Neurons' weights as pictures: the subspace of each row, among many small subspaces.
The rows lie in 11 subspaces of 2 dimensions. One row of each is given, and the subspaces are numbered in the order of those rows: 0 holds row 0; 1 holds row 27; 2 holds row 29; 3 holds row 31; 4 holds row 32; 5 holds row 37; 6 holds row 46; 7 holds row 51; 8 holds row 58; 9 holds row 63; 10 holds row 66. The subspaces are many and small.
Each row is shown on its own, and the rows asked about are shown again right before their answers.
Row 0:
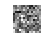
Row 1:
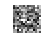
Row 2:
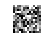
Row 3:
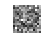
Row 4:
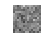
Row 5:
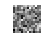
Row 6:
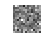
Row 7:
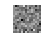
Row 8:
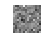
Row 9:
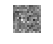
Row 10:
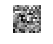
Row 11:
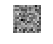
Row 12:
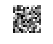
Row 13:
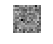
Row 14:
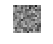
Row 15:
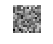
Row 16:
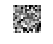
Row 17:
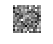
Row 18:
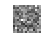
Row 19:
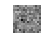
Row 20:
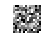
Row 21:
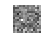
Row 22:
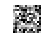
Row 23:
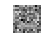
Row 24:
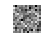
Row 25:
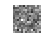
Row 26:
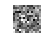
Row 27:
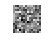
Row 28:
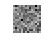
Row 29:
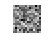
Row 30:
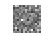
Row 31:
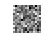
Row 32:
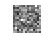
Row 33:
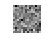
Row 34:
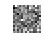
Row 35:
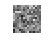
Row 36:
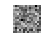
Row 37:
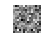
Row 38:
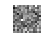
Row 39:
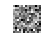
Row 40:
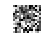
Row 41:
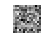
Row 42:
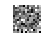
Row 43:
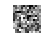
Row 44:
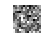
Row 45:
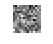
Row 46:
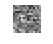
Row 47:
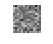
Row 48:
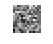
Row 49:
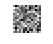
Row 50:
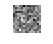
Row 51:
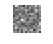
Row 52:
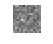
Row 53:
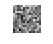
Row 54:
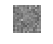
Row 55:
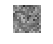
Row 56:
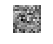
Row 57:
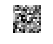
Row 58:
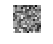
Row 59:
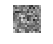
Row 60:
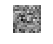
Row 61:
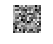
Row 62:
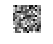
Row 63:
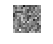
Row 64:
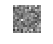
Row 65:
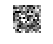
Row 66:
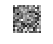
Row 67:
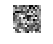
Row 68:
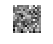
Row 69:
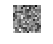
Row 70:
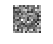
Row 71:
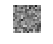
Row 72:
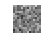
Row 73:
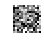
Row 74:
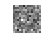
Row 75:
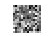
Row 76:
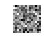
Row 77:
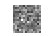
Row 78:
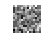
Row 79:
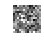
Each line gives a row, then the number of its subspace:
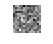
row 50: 9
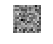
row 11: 4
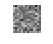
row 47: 10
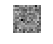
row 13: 0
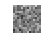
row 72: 9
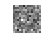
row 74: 5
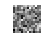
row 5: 8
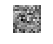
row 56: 6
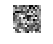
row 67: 6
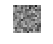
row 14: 5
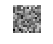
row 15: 9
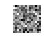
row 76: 3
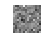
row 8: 7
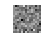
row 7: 7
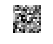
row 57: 1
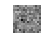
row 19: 0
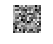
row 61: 1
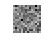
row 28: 1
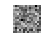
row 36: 4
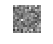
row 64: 5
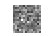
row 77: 1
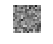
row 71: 8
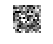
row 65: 3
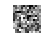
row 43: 1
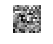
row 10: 6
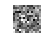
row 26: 3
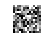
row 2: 3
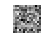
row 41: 4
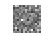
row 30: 5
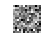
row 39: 5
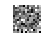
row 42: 7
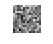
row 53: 9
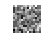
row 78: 8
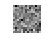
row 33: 8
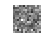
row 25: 5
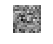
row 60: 6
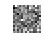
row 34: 3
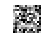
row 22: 4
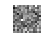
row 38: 3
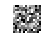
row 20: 7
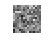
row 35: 0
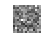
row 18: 2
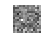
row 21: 10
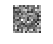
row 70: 1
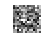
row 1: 2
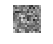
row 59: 6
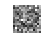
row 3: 2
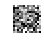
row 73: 10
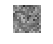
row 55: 7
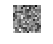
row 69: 9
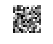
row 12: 9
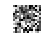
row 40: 10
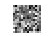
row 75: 10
